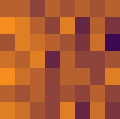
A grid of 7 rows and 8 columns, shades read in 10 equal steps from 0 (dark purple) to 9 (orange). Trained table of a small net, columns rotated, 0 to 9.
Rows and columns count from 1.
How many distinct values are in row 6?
3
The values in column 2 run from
5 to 8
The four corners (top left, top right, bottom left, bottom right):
6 6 8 3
